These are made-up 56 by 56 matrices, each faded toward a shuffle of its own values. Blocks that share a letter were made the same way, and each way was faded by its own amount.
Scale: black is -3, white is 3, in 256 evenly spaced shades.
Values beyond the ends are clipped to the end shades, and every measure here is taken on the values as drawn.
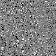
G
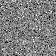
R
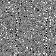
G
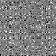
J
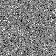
R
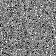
R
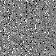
G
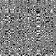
J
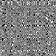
J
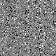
G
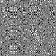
J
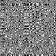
J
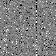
G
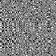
J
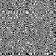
J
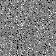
G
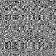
J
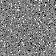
G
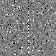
G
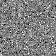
R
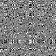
J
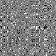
J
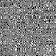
J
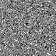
R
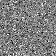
R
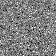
R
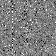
G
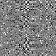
J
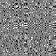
J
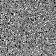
R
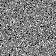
R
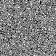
R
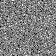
R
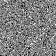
R
